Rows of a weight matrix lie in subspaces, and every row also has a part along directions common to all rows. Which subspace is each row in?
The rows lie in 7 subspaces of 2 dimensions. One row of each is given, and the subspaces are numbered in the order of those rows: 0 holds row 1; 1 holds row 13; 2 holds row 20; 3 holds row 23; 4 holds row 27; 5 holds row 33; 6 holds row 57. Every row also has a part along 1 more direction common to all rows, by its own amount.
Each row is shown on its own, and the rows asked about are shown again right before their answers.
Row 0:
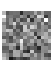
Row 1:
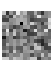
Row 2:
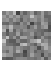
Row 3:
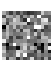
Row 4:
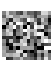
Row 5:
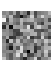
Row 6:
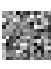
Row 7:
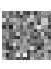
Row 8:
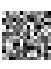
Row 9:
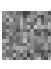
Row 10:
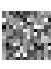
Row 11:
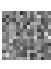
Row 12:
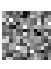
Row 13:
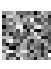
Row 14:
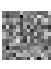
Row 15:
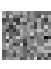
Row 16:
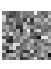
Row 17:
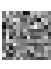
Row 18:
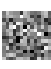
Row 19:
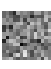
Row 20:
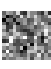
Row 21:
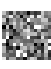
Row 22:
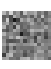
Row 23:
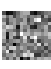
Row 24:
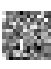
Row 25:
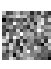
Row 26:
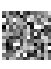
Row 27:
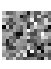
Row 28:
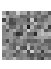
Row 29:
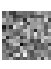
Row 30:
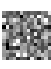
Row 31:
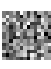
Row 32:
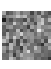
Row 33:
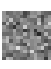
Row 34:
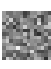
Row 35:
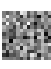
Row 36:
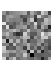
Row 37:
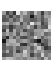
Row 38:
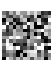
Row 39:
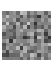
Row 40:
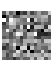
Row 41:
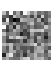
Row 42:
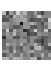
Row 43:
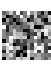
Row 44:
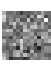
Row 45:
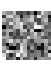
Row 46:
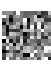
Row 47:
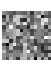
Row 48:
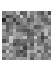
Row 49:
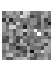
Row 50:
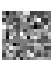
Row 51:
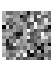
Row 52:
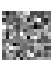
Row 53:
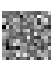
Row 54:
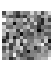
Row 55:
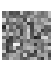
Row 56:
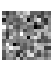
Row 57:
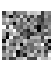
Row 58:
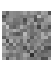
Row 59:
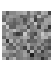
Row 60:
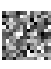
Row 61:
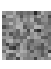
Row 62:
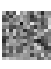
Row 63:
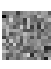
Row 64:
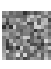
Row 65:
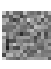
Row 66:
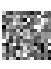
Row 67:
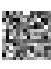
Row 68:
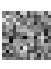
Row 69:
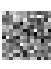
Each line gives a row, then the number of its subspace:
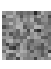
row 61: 1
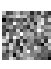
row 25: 6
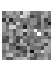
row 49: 5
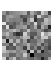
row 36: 4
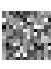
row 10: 0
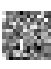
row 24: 1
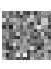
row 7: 2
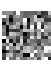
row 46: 4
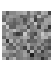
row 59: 4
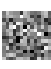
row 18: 5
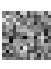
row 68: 2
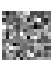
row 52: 3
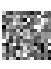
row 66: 6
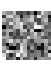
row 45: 1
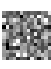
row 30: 5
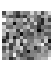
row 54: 6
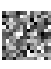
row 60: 4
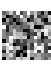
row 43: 2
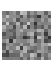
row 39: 2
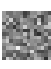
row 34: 5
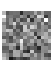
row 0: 1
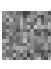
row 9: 5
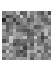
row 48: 2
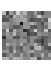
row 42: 0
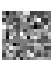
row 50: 3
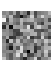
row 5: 6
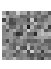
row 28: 4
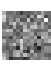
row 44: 1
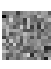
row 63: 4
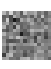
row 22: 3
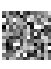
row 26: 1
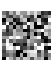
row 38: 5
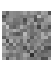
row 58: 4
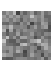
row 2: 0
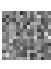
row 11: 2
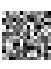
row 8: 1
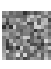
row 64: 2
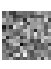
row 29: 0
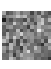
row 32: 6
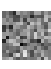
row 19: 0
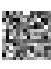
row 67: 3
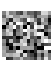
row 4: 5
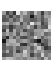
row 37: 0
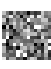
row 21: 6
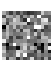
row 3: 6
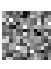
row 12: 5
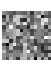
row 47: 6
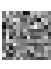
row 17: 3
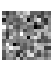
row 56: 3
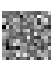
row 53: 5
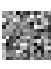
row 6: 0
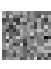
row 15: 6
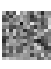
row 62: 0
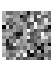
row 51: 4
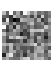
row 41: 3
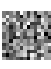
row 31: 2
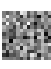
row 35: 2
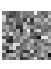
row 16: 1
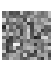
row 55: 1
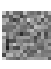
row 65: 3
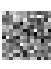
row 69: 0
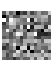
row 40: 4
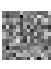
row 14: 5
